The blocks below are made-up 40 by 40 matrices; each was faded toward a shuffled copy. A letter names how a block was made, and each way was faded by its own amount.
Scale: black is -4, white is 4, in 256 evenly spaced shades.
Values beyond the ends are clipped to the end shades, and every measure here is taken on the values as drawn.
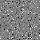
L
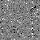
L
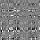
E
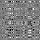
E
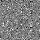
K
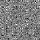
K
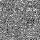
K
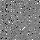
L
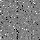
L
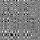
E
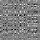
E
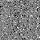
K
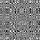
E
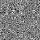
K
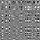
E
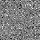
K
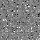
L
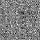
K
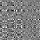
E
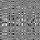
E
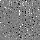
L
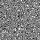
K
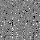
L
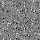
L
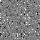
L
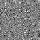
K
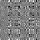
E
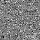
K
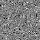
K
